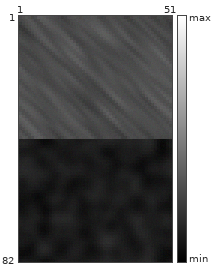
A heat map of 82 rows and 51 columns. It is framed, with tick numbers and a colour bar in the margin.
The table splits into 2 rows of 1 panel. Panel 1,1: low, slanting down to the right, faint in contrast. Panel 2,1: very low, blotchy, faint in contrast.
